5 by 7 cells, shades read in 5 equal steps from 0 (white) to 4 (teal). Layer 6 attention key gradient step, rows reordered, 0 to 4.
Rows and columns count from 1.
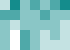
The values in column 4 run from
2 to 3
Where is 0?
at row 4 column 2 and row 5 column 2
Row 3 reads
2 1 2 2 2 2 1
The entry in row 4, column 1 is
2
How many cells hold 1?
8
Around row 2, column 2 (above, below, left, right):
4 1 3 2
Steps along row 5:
down up down down same same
